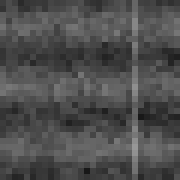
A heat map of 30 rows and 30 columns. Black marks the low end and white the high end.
Average level on the scale: 30%. Odd lines: column 23. Stripes: horizontal, repeating 3 times. Grain: streaks across. Slope: none.
